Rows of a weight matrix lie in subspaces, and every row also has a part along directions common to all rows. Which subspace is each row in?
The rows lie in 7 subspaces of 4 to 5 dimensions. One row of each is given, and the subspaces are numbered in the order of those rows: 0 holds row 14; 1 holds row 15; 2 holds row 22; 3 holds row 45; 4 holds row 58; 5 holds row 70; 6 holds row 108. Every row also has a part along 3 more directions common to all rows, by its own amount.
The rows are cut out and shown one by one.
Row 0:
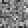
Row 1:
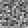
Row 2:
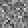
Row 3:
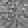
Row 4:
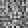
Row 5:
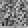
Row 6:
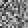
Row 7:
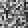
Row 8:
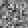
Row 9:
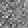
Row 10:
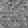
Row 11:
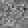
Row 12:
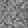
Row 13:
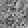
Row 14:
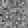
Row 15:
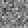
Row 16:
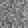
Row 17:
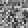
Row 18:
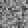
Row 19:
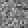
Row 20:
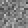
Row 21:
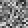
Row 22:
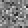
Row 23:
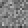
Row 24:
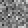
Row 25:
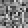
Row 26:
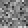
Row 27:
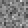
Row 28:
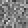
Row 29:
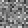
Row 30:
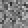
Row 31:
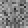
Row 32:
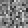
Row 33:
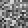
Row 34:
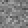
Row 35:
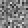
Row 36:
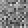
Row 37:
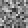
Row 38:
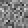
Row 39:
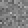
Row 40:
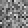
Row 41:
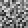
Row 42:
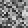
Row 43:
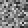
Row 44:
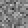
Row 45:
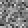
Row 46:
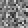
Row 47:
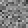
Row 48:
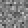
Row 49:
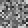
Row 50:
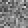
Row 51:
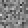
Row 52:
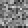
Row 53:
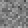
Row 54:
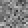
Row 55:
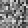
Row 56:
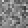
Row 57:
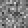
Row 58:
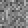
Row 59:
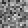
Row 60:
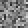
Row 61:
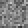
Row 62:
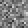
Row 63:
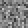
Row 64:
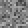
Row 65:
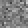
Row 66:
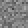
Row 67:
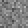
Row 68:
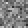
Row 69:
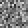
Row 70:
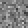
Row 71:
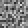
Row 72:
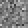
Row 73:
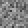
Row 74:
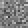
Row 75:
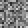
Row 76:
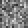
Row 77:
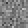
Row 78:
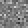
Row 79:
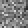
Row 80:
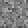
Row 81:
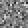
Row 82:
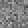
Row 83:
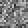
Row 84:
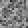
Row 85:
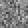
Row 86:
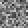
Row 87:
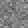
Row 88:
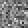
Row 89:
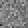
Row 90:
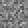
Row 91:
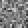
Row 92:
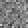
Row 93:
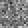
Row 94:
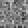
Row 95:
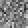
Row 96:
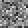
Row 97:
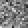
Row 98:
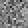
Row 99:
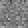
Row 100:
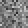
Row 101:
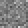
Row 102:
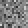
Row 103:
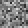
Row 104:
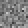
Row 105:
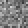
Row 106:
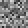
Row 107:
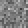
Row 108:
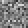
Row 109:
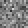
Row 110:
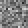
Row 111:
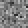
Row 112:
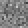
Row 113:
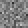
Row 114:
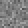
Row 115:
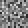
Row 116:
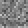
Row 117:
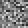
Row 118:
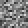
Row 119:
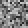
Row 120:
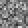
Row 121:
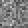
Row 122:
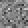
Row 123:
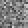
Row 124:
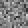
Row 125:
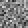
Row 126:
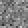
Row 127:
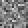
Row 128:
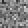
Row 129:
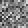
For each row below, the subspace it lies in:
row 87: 1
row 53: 5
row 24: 4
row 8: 1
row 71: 0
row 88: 5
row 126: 3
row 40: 4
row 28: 6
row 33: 0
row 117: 3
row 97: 5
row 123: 5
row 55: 0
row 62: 5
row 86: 5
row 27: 2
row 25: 2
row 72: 3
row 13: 0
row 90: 0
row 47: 4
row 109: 1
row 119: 2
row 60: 4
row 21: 3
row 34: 5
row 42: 5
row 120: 1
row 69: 3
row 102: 4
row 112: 4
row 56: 5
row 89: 3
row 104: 3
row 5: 0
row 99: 1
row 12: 5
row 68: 3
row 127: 6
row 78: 0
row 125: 6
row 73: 1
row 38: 6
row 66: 1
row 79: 5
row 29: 2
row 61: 4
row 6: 1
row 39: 4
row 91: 6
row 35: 2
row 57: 0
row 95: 6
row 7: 4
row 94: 2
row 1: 0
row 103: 2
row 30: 4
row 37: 6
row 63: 5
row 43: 5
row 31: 6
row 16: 5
